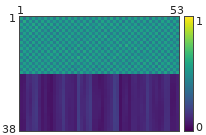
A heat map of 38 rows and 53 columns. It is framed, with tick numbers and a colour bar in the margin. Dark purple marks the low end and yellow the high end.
The table splits into 2 rows of 1 panel. Panel 1,1: middling, checkered. Panel 2,1: very low, streaked downward, faint in contrast.
